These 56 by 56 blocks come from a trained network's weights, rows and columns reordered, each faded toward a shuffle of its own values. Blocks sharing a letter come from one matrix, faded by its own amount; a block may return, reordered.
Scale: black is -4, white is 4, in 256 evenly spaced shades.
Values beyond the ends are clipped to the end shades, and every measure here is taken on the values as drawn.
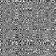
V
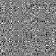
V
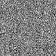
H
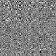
V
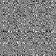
V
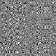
V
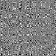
V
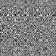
V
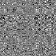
V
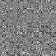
V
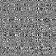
V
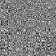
V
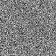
H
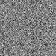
H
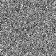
H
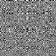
V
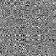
V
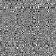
V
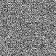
H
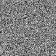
H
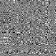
V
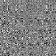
V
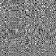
V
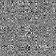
V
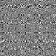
V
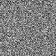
H
